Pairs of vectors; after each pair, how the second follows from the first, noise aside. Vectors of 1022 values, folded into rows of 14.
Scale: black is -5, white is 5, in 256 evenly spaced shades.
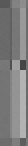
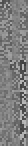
sign-scrambled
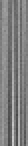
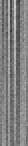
reversed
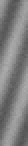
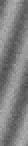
negated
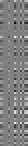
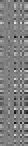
negated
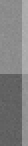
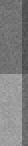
negated
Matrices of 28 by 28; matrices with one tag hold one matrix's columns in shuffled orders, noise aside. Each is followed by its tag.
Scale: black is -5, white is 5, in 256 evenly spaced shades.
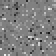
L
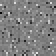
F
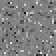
F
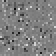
L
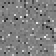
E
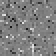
E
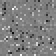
L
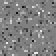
F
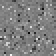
L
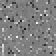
E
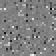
L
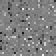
L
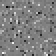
F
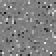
F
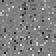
L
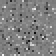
L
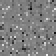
L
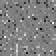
E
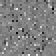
L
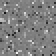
F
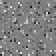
F
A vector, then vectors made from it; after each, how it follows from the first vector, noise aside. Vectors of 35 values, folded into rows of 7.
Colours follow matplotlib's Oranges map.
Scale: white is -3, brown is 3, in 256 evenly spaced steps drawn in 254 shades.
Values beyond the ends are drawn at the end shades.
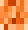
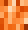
wrapped around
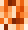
scaled up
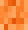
shrunk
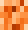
reversed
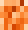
reversed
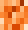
reversed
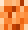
reversed
